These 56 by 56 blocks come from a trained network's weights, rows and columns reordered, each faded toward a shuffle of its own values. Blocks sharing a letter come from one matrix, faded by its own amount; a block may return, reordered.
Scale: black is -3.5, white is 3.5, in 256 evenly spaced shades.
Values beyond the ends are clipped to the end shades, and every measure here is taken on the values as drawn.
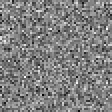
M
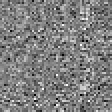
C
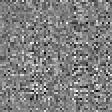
C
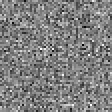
M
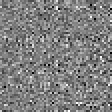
C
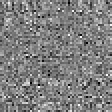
C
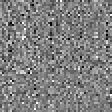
C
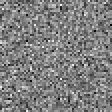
M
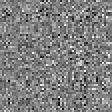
C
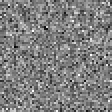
M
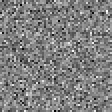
M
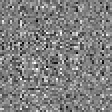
C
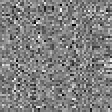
C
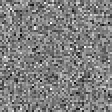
M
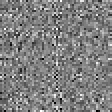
C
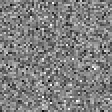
M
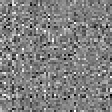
C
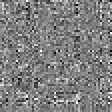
C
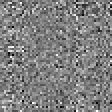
C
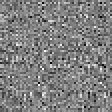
C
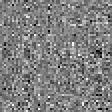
C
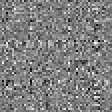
C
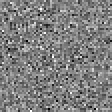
M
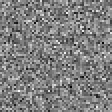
M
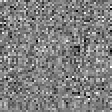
C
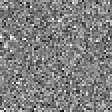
M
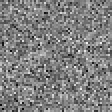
M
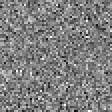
M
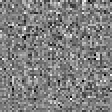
C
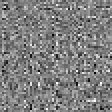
C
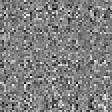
C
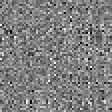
C
